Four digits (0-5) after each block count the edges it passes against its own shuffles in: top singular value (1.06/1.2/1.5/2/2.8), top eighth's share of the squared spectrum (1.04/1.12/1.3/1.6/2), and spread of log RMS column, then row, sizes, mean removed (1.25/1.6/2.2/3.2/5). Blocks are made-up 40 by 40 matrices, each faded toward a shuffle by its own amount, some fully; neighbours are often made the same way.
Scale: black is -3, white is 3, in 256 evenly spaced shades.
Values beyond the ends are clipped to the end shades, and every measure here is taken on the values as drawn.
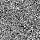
0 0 0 0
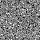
0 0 0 0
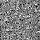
2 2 0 1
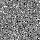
0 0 0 0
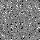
2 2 1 0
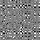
4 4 2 3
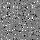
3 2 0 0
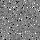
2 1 0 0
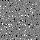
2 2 1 1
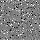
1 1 0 0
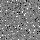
0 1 0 0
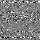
2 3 0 3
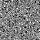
0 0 0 0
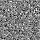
0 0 0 1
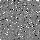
2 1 0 0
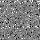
2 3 0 1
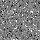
1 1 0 0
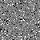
2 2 0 1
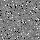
1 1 0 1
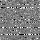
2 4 0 3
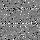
2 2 0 1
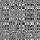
4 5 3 3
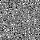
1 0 0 1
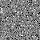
0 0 0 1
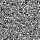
0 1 0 0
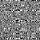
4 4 2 3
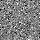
1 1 0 0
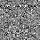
3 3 1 2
